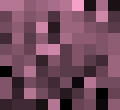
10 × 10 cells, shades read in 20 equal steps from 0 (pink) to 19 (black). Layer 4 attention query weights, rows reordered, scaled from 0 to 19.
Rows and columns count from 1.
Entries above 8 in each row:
2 5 6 4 7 8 8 9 9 8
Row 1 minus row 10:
-10 -9 -6 -10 1 -14 -11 7 -12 9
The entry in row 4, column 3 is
12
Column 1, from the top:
5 11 10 14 10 8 19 9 9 15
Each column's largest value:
19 16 14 17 16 19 18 17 19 17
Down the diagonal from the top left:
5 7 11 8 3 12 12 5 19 8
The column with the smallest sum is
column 3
